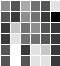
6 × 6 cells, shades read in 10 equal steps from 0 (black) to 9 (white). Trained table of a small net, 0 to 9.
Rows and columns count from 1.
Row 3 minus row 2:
-1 5 -1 1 1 2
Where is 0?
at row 2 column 6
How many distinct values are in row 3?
5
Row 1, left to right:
5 3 6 4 3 8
